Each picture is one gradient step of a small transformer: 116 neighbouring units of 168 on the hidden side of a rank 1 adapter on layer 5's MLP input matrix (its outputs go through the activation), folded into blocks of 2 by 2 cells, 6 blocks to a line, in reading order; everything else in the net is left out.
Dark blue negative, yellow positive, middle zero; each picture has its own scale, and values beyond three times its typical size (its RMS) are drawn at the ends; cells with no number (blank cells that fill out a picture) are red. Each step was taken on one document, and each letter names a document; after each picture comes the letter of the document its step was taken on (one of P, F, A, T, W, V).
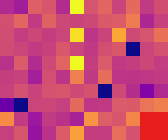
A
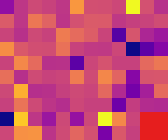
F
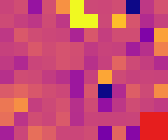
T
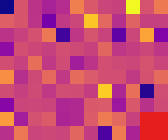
F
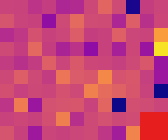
T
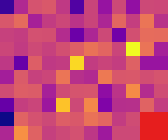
F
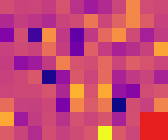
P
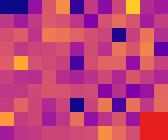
A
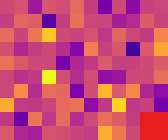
P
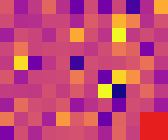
A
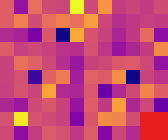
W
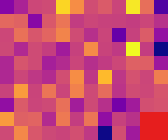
F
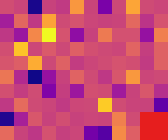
P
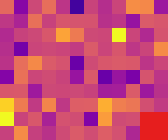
A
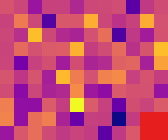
P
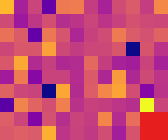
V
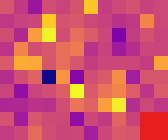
P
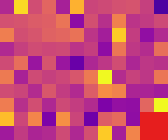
A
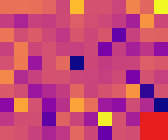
A
